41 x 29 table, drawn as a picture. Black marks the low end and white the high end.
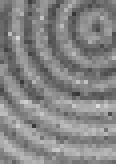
Average level on the scale: 50%. Odd rows or columns: none. Mirror symmetry: none. Histogram: bell-shaped. Seam: horizontal, 60% of the way down, the bottom part higher. Rings: centred on the top right.
